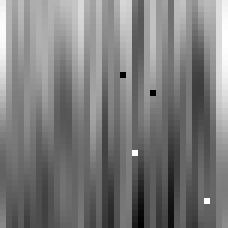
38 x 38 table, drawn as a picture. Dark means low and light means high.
Four lone cells stand out: two far higher and two far lower than their neighbours. Values rise toward the top. The bottom left is the calmest part. The grain runs up and down.
